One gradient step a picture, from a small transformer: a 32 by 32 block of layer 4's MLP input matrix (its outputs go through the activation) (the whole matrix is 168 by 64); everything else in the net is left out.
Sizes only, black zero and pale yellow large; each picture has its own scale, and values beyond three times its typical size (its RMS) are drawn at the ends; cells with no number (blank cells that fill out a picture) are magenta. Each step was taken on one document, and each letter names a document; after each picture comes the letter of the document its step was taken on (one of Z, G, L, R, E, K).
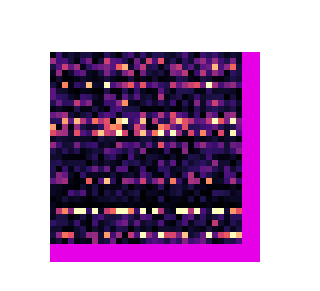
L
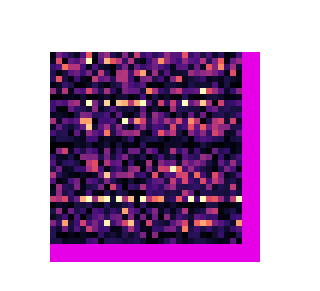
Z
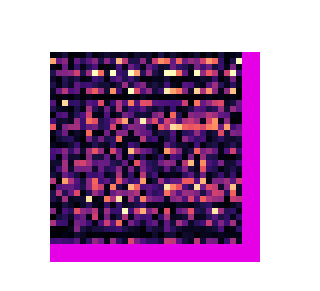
Z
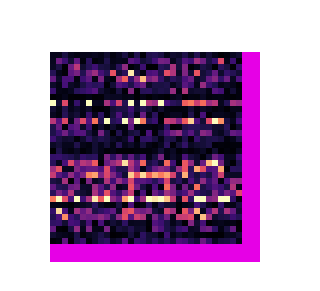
Z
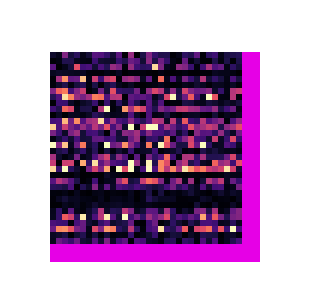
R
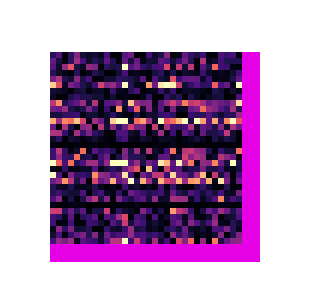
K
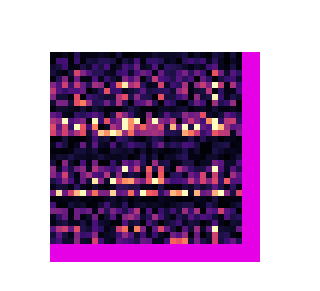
L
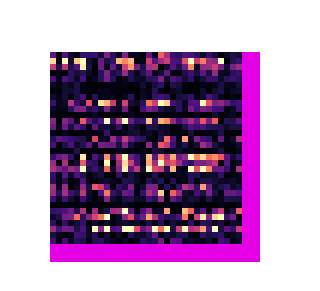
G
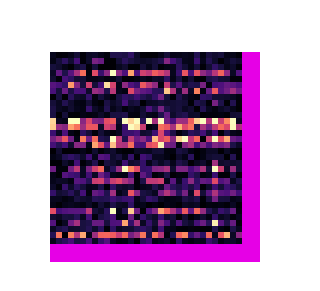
L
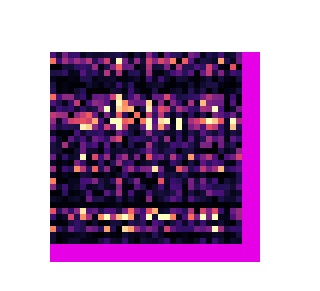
G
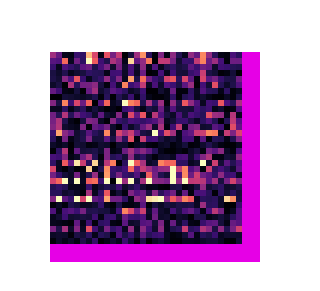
Z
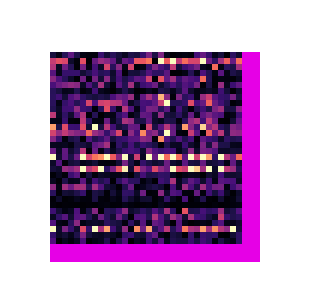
G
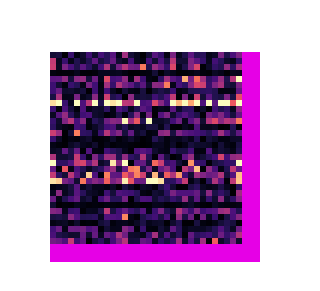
K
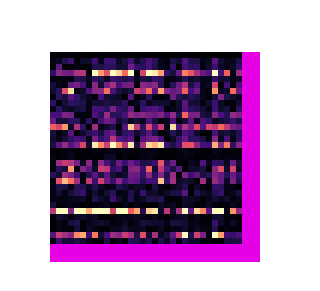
L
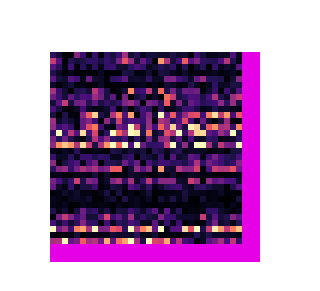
R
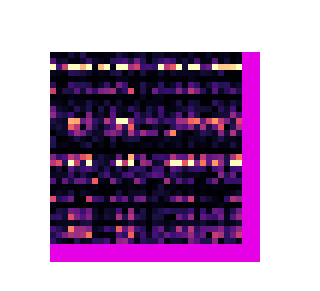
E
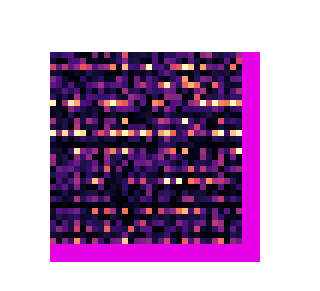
K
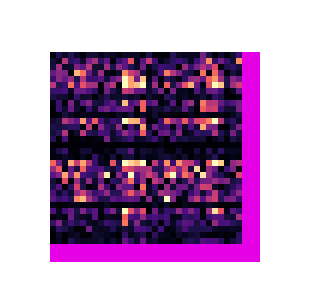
Z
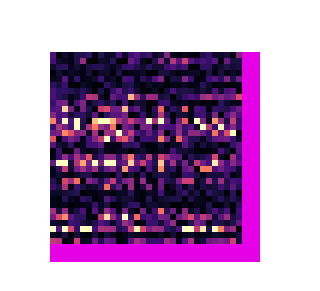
R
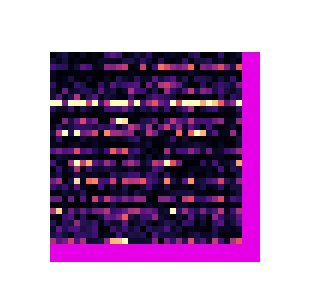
K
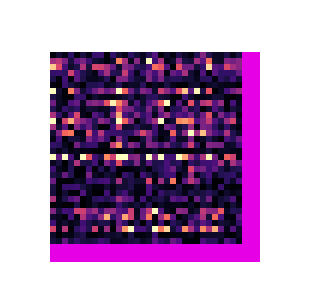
G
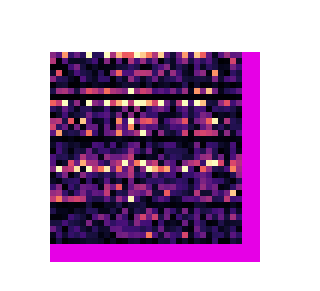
Z
